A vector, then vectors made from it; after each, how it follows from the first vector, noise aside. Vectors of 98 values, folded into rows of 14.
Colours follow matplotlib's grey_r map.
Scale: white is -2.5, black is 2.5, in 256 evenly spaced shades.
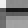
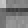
shrunk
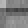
shrunk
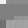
partly zeroed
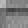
shrunk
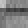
shrunk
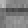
shrunk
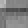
shrunk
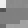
partly zeroed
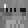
partly zeroed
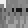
partly zeroed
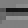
partly zeroed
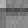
shrunk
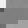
partly zeroed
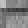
shrunk
